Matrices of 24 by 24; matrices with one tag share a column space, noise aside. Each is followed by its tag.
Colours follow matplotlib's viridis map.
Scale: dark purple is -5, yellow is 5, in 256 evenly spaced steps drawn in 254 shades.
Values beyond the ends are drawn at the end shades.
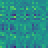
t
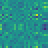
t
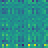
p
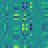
t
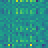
p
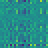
p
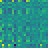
p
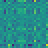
p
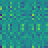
t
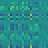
t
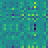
t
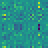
t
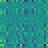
p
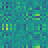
t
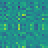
t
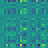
p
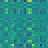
p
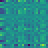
p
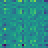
p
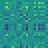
t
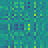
t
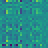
p
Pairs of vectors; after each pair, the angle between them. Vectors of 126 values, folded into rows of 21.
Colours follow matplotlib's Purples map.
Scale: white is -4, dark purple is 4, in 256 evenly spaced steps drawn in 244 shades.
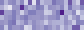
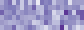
partly opposed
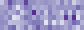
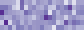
orthogonal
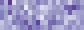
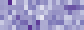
nearly parallel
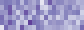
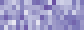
partly opposed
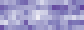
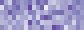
orthogonal
